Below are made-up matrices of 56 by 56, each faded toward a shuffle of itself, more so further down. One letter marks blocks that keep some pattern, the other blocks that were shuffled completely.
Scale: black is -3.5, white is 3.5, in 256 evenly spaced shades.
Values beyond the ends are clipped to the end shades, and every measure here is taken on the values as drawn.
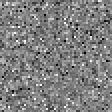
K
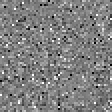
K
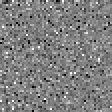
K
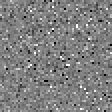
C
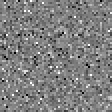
K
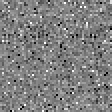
K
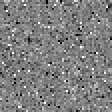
C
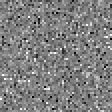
C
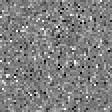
C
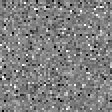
K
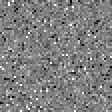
C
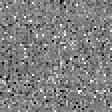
K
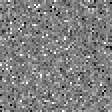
C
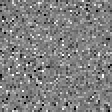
K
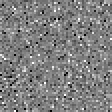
K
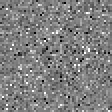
K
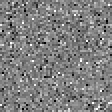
C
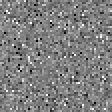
C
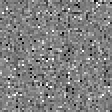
K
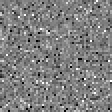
K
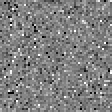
C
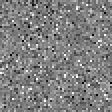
C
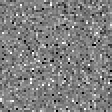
K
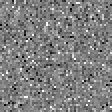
C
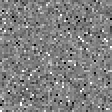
C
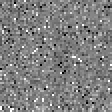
K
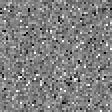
K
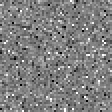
C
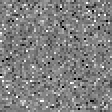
K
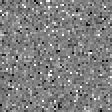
C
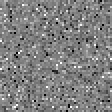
K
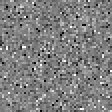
K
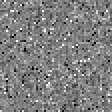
K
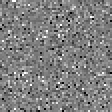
K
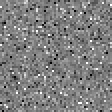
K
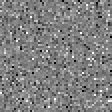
C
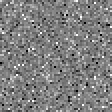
C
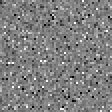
C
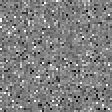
C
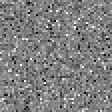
C
